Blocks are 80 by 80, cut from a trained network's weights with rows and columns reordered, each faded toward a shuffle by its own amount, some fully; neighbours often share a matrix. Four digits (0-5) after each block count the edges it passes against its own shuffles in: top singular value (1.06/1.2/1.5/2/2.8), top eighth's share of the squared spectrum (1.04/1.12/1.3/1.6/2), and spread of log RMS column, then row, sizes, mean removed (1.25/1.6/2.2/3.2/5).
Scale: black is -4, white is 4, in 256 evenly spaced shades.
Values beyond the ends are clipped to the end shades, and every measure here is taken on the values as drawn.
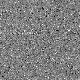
2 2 0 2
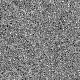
0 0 0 0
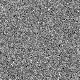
0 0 0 0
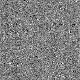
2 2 1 1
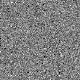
2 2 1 1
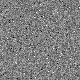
0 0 0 0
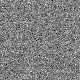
0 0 0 0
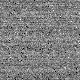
3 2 1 0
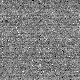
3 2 1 0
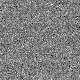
1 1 0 0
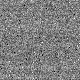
1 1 0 0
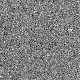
1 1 0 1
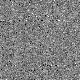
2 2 0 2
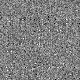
2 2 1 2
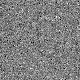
1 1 0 0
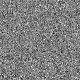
1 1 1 0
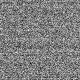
2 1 0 0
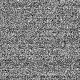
2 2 0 0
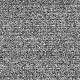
3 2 0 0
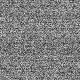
2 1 0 0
